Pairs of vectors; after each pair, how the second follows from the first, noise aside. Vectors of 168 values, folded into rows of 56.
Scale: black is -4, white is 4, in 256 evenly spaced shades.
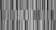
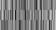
wrapped around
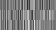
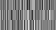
copied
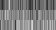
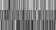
negated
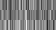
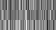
copied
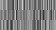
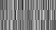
negated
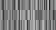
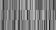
wrapped around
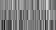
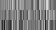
copied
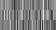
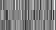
wrapped around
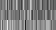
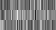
wrapped around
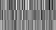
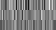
negated
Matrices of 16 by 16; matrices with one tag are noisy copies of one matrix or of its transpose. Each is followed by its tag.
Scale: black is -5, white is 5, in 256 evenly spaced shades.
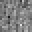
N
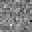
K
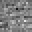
N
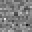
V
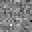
K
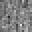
N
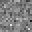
K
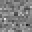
V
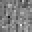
N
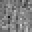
N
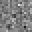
V
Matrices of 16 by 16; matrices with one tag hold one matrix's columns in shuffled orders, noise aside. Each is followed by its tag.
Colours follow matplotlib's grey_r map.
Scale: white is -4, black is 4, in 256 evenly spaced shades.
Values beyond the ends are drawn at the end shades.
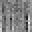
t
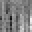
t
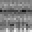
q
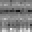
q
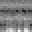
q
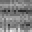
q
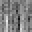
t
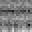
q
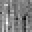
t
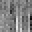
t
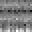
q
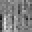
t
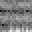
q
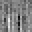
t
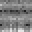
q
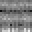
q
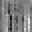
t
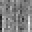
t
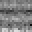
q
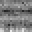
q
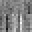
t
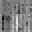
t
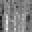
t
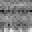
q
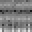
q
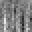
t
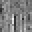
t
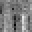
t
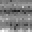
q
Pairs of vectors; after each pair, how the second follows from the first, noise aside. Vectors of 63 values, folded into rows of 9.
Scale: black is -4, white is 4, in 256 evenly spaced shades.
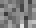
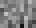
negated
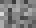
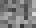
reversed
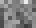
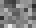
reversed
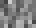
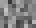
negated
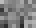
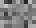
wrapped around
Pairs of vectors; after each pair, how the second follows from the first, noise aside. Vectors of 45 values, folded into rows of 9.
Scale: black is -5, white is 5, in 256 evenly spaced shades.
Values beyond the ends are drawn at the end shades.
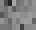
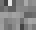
sign-scrambled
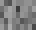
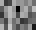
scaled up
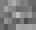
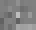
partly zeroed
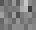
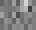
copied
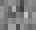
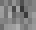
sign-scrambled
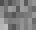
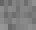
shrunk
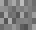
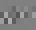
partly zeroed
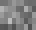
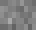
shrunk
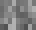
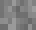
shrunk
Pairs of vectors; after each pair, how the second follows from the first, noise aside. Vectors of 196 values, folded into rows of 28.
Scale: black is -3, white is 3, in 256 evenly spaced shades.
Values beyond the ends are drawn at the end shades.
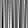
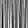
copied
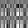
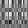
reversed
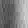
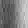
copied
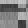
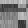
copied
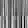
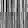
reversed
